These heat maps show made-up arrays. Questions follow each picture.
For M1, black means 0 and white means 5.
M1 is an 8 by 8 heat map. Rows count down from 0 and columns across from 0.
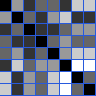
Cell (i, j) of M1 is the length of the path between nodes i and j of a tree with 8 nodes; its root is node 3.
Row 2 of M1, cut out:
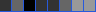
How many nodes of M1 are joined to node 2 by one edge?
3
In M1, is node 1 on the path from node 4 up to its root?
no
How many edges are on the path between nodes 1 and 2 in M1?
2
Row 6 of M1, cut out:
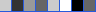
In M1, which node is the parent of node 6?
1
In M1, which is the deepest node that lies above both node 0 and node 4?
2
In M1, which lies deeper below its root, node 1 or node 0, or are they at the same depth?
node 0
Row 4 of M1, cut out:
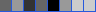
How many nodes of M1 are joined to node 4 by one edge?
1
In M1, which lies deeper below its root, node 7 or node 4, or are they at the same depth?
the same depth
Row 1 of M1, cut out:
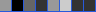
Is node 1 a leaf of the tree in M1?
no
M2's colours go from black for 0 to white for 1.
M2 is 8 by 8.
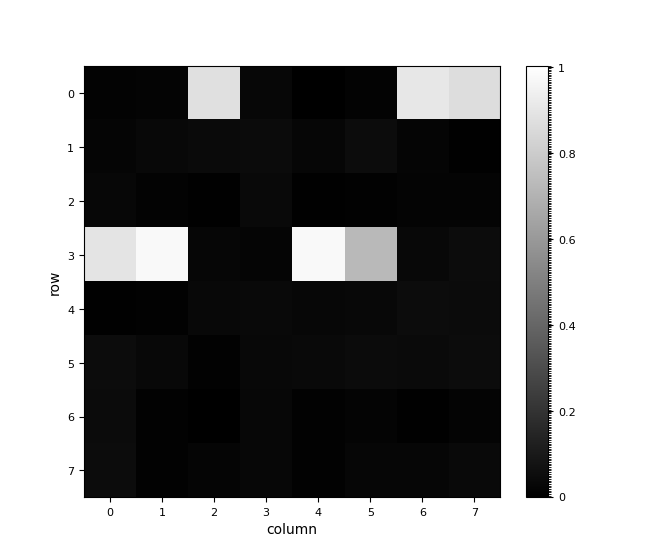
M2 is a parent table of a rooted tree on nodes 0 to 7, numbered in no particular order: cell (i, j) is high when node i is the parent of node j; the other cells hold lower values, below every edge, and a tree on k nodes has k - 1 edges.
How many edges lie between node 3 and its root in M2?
0
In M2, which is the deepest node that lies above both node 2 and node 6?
0
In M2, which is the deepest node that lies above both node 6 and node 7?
0
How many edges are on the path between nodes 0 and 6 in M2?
1
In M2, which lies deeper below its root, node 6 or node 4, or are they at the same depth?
node 6
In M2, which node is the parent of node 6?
0
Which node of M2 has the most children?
3
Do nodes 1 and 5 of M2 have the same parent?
yes
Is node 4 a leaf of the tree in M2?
yes
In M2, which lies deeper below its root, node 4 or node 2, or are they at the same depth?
node 2
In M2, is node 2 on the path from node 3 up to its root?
no
